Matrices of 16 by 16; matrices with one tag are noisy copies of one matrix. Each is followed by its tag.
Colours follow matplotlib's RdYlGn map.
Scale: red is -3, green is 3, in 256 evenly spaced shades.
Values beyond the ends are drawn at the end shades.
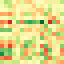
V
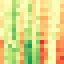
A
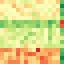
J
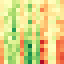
A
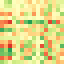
V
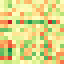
V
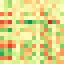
V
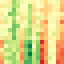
A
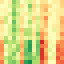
A
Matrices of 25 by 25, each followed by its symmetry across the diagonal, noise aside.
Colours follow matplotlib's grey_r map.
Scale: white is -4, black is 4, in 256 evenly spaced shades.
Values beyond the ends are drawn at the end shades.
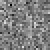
neither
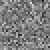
neither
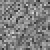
symmetric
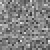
neither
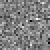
neither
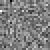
antisymmetric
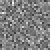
symmetric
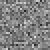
neither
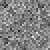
symmetric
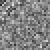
symmetric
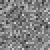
symmetric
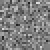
antisymmetric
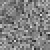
symmetric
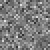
symmetric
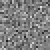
antisymmetric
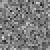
symmetric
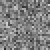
antisymmetric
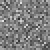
symmetric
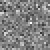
neither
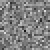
neither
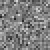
antisymmetric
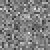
antisymmetric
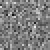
neither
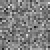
antisymmetric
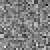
antisymmetric
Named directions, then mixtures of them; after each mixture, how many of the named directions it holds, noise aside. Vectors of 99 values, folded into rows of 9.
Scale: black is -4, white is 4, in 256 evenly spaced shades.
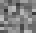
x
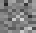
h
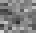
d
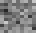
three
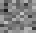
three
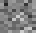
one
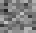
three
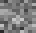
two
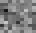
two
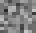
one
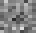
three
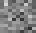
one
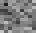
two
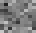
two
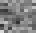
one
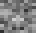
two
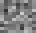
two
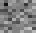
two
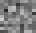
one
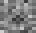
three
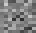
one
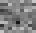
one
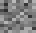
three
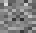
one
